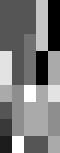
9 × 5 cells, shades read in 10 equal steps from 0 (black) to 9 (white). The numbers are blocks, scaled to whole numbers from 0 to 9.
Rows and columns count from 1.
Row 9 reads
1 9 3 3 6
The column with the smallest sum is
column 5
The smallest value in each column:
1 3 3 0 0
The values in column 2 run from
3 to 9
